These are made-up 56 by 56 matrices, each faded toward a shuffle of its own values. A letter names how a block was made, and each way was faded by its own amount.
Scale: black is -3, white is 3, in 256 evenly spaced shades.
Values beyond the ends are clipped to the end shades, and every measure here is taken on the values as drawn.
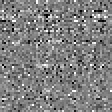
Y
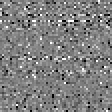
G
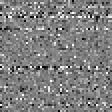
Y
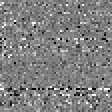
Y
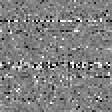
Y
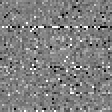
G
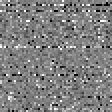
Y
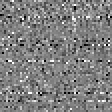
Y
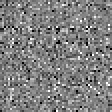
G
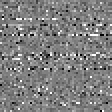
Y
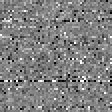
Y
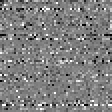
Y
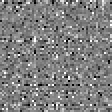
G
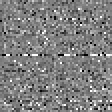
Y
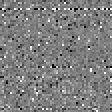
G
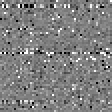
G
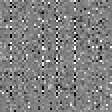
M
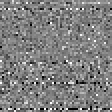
Y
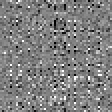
M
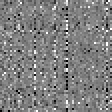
M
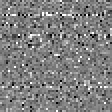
G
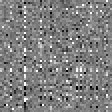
M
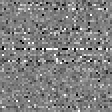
Y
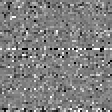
Y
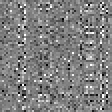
M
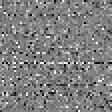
G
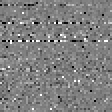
Y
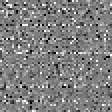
G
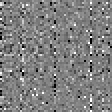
M
